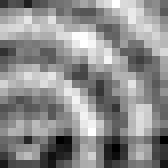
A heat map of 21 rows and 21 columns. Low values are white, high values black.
Seam: horizontal, 80% of the way down, the bottom part higher. Odd rows or columns: none. Rings: centred on the bottom left.
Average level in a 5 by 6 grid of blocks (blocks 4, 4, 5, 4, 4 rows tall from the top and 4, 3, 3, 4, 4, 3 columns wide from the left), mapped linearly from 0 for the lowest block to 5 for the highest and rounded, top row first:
222202
331031
211323
322122
445344
